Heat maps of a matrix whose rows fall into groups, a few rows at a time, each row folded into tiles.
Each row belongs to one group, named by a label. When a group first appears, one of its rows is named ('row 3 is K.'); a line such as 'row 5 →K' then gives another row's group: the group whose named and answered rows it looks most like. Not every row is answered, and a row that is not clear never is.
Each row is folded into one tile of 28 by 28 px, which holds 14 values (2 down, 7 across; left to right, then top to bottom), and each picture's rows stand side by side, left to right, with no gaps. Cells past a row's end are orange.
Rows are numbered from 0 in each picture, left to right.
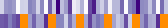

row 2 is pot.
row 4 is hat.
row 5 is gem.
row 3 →gem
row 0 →gem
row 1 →gem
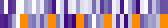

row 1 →hat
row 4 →hat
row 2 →gem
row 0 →pot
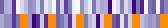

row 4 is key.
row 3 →hat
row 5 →pot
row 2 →pot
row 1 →gem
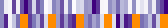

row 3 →pot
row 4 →gem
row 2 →gem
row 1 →pot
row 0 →key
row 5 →hat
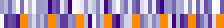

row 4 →key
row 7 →pot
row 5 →hat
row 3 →key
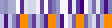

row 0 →gem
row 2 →key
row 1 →key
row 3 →hat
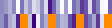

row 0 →gem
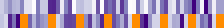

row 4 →pot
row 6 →hat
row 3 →key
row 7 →pot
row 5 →key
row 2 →pot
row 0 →gem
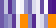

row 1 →key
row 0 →pot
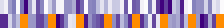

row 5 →hat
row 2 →key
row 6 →pot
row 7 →gem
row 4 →key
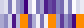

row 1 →hat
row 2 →gem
